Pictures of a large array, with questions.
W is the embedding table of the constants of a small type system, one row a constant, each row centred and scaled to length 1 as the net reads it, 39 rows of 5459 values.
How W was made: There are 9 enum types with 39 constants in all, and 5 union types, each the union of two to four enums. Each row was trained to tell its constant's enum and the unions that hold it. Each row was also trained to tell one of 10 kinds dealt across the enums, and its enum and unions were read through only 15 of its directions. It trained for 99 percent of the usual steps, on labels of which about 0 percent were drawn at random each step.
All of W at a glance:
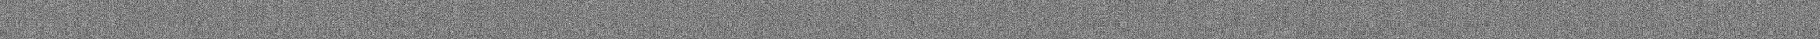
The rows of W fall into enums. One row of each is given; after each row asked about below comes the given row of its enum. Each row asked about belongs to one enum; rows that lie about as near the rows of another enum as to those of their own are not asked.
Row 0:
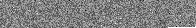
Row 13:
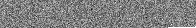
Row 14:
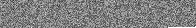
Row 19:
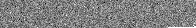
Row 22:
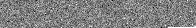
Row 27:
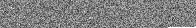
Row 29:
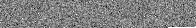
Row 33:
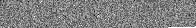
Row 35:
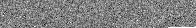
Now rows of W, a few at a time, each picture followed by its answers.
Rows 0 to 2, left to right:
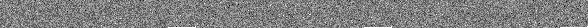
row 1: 13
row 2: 13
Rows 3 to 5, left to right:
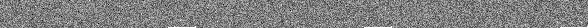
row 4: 14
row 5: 33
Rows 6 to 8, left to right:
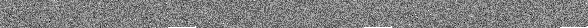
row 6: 29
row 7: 27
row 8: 35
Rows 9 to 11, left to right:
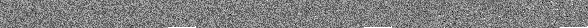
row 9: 27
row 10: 0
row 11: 22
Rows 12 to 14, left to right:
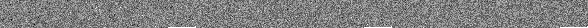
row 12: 35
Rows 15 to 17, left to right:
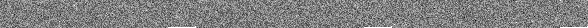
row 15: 27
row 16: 27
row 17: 13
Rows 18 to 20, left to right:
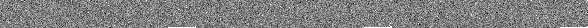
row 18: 13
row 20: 35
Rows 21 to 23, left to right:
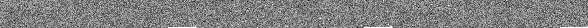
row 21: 14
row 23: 14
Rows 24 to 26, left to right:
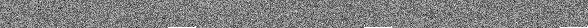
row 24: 14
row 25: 14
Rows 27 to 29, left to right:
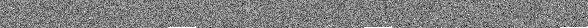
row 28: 29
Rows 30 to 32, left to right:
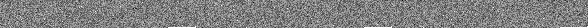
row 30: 13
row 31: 33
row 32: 33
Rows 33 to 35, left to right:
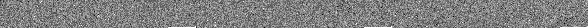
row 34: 33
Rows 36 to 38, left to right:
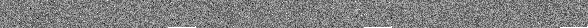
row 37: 27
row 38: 33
